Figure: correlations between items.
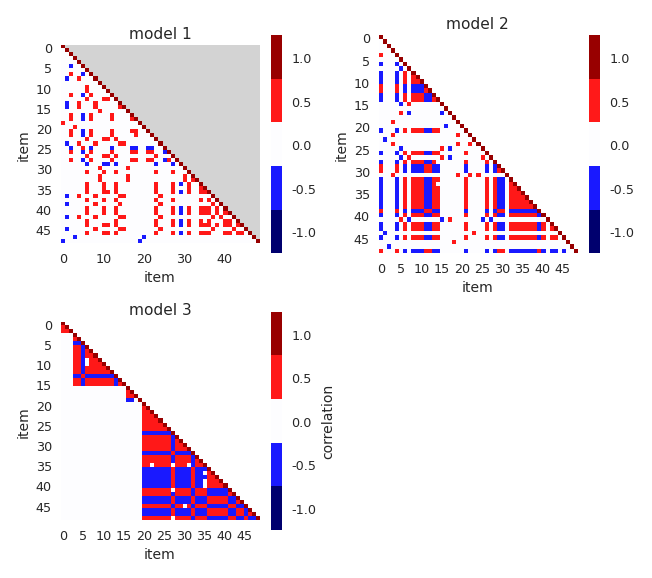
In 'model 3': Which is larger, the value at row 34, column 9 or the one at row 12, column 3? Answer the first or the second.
the second
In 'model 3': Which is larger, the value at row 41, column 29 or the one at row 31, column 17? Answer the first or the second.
the first
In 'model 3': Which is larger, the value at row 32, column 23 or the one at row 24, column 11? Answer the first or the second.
the second
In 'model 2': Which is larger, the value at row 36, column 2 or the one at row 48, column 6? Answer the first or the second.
the first
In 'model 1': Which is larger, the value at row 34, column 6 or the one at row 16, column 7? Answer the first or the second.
the first
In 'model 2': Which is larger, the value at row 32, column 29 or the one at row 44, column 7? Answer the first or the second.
the second
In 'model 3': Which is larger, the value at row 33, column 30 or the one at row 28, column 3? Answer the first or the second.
the first
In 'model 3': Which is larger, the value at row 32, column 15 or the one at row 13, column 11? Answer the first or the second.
the first
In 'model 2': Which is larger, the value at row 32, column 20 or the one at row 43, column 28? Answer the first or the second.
the second
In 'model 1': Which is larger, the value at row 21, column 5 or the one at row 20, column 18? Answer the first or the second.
the second
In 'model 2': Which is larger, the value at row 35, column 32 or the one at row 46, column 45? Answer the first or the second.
the first
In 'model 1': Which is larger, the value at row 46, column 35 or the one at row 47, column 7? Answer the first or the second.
the first
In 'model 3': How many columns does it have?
49
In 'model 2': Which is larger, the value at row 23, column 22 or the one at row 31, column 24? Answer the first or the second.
the second
